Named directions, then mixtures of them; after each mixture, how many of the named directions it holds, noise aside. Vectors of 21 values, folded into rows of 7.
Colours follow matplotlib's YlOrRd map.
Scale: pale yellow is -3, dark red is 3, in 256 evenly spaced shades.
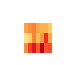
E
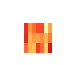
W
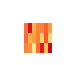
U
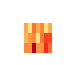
three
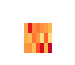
two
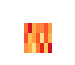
one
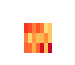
three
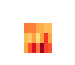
one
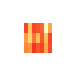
three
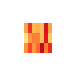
three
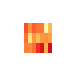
two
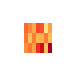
three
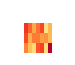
two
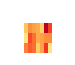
one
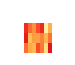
one
